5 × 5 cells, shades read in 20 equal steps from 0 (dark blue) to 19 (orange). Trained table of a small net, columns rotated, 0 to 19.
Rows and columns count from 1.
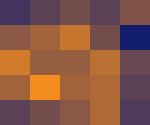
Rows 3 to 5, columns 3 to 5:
11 14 7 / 12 13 6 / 10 13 5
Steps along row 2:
up up down down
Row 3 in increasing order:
7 11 11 14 16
